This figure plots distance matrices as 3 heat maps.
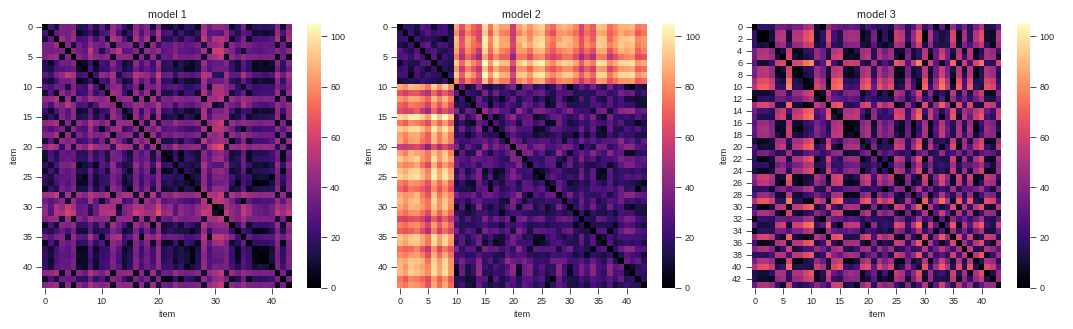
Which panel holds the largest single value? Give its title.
model 2
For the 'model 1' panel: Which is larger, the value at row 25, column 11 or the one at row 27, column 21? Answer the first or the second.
the first
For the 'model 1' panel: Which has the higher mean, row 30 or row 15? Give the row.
30
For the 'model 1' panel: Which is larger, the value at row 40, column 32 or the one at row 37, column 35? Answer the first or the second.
the first
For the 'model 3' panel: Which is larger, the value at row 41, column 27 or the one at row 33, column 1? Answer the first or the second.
the first
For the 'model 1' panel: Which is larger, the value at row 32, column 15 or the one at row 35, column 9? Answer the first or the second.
the first
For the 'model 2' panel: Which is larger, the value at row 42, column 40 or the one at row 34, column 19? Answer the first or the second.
the second
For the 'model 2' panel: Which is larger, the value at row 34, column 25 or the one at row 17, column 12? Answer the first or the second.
the first
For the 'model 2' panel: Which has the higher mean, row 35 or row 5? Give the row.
5
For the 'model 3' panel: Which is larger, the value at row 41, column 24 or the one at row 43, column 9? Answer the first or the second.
the second
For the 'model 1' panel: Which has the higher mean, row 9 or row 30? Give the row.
30
